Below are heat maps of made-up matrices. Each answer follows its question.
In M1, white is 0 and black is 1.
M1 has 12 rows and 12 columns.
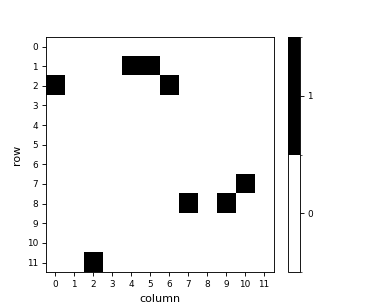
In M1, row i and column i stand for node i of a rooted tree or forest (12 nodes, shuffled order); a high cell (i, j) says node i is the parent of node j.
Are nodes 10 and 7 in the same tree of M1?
yes
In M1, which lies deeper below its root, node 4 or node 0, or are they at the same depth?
node 0
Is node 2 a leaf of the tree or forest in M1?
no
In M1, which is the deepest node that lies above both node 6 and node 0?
2
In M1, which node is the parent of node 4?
1
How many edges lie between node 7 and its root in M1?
1
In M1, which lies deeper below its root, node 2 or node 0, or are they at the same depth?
node 0
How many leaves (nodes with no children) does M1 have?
7
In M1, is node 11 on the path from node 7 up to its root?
no
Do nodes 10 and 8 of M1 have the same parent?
no
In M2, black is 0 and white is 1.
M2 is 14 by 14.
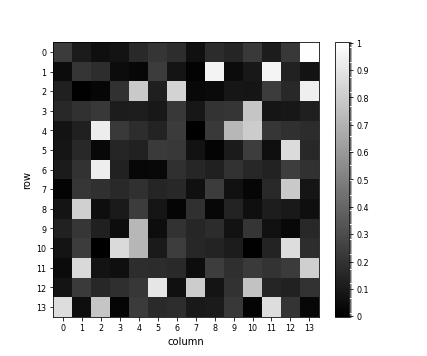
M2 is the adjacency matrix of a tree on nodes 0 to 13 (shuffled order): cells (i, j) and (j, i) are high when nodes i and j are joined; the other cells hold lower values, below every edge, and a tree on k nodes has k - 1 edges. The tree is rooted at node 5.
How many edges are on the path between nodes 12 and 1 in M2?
6
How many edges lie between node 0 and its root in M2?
6
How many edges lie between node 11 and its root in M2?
6
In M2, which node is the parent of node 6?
2
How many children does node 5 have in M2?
1
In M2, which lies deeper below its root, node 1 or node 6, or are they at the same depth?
node 1
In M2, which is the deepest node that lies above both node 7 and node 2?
12
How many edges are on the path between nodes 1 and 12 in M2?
6
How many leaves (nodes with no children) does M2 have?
6
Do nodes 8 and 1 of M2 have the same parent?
no
